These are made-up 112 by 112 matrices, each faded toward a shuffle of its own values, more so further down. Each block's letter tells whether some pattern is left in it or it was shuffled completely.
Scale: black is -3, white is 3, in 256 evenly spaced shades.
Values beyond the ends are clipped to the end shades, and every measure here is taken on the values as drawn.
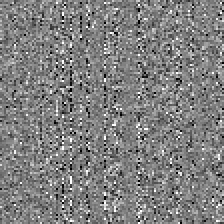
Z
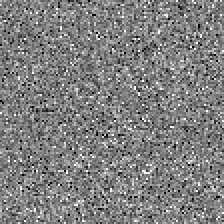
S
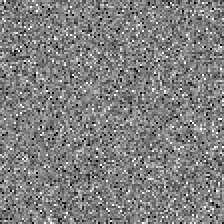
S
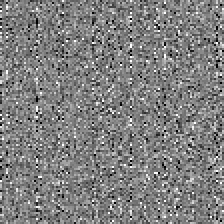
Z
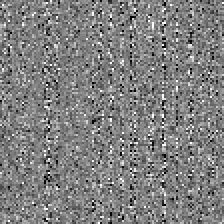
Z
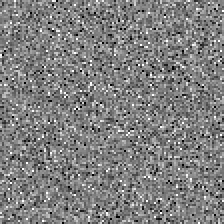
S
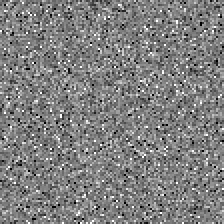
S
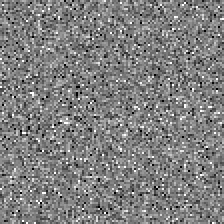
S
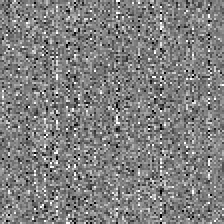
Z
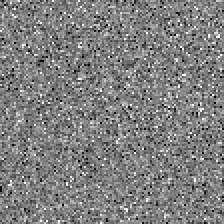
S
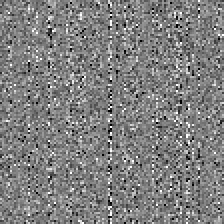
Z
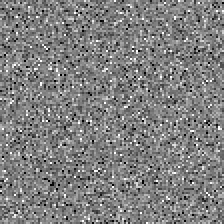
S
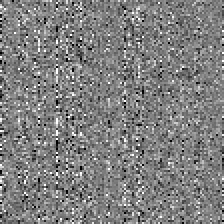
Z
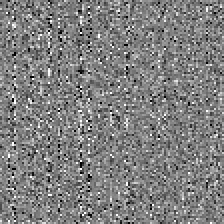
Z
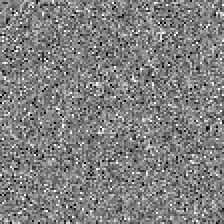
S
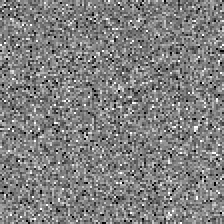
S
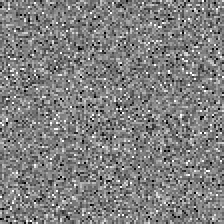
S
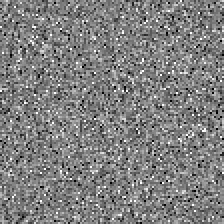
S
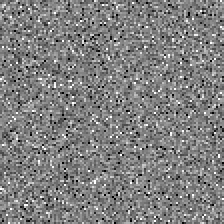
S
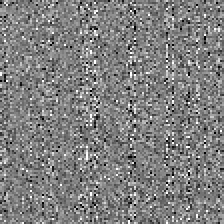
Z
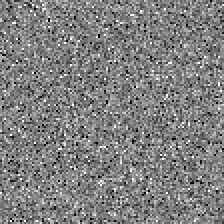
S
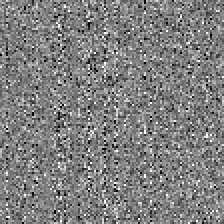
Z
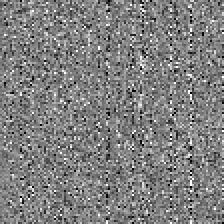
Z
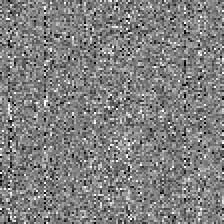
Z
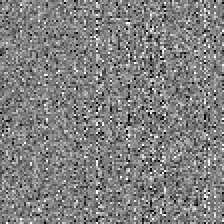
Z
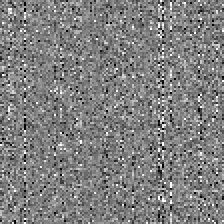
Z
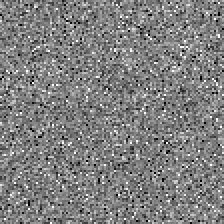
S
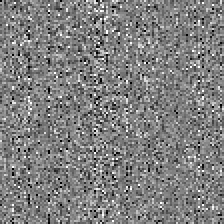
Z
